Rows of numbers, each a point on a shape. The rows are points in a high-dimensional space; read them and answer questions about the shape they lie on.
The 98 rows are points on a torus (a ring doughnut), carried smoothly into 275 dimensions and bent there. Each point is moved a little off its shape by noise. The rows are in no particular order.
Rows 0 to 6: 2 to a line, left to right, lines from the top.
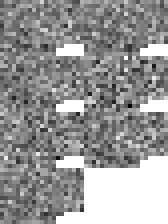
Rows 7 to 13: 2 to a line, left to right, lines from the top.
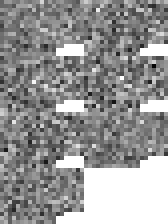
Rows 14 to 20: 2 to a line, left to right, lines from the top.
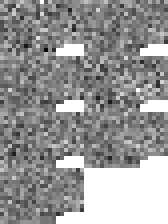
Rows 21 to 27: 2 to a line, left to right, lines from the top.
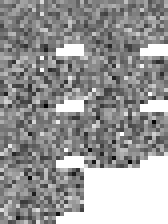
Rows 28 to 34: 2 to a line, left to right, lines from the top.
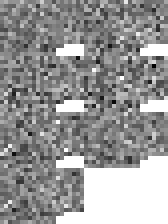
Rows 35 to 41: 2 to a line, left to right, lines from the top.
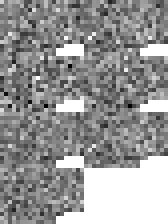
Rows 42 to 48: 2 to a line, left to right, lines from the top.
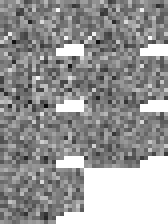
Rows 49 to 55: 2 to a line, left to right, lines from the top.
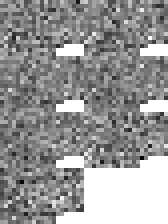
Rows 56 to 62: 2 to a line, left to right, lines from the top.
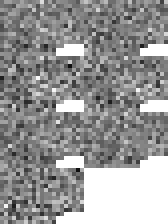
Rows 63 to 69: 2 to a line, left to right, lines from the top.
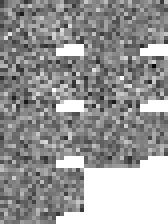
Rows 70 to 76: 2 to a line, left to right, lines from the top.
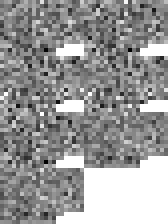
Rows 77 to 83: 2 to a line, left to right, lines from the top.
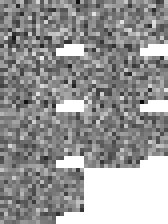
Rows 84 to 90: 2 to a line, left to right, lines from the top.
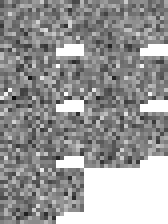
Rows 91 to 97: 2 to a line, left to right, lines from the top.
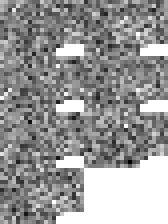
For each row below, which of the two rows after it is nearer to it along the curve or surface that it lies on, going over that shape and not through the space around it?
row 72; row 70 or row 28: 28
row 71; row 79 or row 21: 79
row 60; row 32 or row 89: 32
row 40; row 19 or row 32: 32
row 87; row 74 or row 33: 33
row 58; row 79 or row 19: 79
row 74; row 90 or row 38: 90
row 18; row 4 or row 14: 4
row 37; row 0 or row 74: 74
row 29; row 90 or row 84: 90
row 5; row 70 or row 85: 85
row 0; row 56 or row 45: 56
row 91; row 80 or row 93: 80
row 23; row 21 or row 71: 71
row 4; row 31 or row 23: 23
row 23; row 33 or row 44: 44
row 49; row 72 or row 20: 72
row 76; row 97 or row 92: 97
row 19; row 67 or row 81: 67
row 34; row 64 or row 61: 64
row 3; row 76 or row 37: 37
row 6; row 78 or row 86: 86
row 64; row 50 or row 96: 50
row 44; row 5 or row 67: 67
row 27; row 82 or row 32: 32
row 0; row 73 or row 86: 86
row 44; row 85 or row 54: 85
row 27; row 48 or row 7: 48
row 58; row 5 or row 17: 17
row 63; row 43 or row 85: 43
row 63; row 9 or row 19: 9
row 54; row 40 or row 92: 40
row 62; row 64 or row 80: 80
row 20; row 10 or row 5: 5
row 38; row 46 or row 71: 46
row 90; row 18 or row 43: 18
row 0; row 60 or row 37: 60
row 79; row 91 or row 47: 91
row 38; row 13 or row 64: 64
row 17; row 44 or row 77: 77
